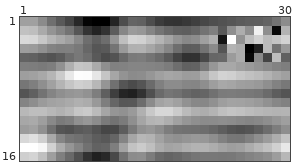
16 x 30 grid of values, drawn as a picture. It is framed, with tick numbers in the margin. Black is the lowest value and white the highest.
Stripes: horizontal, repeating 4 times. Odd patch: rougher, in the top right. Roughest part: top right.
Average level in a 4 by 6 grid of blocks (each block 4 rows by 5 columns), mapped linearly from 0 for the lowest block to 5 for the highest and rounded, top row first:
403123 / 352243 / 342433 / 513324
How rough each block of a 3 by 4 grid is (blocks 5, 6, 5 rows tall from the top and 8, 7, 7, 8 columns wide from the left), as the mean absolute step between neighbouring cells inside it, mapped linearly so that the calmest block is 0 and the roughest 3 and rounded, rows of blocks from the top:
0 1 0 3 | 0 1 0 0 | 0 0 0 0
